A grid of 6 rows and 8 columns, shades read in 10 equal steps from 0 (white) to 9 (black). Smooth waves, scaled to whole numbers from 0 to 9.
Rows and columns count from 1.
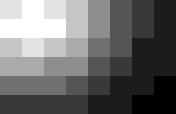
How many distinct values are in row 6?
3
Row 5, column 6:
8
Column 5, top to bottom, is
4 4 5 6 7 8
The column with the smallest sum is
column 2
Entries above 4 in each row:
3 3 4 4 8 8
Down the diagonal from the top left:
1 0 2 4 7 8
